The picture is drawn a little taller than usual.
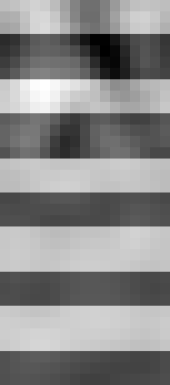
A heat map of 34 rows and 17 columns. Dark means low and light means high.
There is no overall slope. Horizontal stripes repeat 5 times down the table. The top left is the ninth with the highest average. The bottom part is calmer, past a seam about 40% of the way down.
